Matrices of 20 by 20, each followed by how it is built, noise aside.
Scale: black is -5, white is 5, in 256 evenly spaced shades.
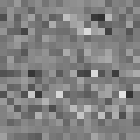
uneven rows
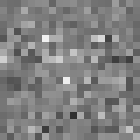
uneven rows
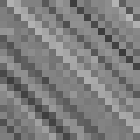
Toeplitz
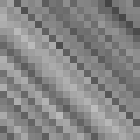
Toeplitz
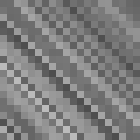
Toeplitz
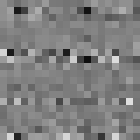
uneven rows
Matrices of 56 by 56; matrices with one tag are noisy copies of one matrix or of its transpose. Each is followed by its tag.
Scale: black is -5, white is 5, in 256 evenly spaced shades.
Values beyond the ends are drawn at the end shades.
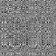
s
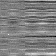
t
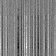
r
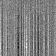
r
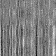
t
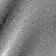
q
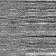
t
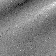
q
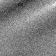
q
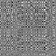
s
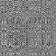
s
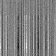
r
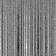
r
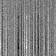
r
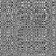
s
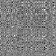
s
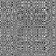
s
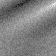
q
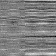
t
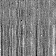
t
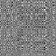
s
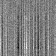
r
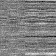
t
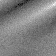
q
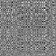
s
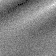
q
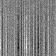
r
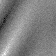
q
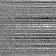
r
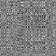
s
